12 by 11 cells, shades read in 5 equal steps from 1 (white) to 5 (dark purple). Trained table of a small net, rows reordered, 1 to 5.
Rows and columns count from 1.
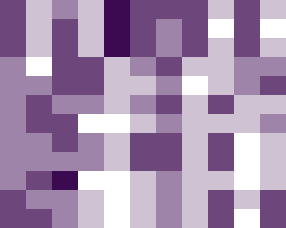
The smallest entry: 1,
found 14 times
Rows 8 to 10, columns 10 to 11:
1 2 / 1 2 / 1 2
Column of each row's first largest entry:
5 5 5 3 3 2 2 3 6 3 1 1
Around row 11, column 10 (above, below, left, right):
1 1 4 4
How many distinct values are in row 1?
4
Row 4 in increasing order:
1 2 2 2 3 3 3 3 4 4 4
